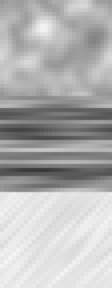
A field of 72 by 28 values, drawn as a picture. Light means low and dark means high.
It is made of 3 by 1 panels. Panel 1,1: low, blotchy. Panel 2,1: middling, streaked across, strong in contrast. Panel 3,1: very low, slanting up to the right, faint in contrast.
